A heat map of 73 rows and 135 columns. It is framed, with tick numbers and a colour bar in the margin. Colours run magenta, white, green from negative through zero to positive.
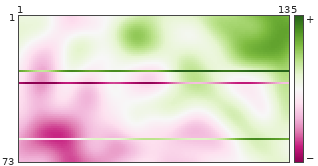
Values rise toward the top right. The ninth with the highest average is the top right. The ninth with the lowest average is the bottom left. Rows 28, 34 and 62 differ from the rows beside them.
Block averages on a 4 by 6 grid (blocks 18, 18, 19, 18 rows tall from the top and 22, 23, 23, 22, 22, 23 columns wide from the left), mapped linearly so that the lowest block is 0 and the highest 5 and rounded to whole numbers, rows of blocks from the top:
224345
122334
112333
001123
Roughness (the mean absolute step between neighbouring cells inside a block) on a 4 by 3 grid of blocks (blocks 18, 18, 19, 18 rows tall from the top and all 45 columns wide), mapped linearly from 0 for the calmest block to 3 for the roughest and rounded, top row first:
0 0 0 / 3 3 3 / 0 0 0 / 1 1 1
